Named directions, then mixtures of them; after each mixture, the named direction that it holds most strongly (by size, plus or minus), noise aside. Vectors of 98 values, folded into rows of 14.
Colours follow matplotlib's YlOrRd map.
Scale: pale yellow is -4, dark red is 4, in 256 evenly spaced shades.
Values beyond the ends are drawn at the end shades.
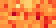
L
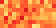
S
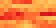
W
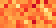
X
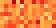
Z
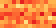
W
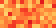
S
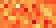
X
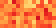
X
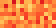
Z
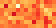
X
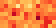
L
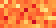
X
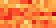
W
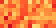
S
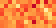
X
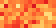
X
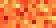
X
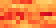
W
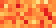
X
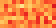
Z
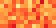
L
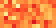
S
